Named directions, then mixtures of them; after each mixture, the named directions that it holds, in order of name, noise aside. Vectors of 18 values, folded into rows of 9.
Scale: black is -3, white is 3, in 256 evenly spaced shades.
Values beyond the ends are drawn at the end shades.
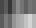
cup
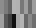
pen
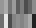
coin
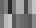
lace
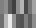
lace, pen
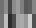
coin, cup, pen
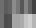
cup, lace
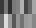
coin, cup, lace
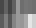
cup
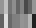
coin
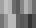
cup, pen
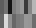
coin, cup, lace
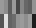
coin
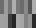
coin, pen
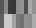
cup, lace, pen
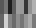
coin, cup, lace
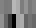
pen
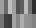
lace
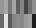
coin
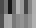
cup, lace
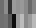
cup, lace, pen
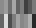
coin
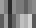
coin, cup, pen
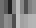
cup, lace, pen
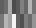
pen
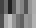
cup, lace, pen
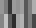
coin, lace, pen
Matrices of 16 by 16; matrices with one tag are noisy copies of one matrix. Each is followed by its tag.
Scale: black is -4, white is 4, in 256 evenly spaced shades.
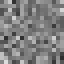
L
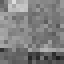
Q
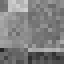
Q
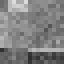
Q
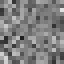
L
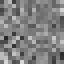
L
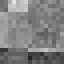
Q
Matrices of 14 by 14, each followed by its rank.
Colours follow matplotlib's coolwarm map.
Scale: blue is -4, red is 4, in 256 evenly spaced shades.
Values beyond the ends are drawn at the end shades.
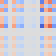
one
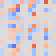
three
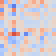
three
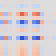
one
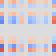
one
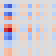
one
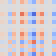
one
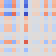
one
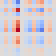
one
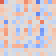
three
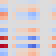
one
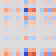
one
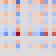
one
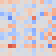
three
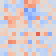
three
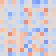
three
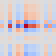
one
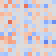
three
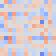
three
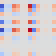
one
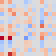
three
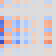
one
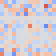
three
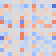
three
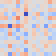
three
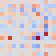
three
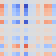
one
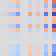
one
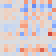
three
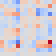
three
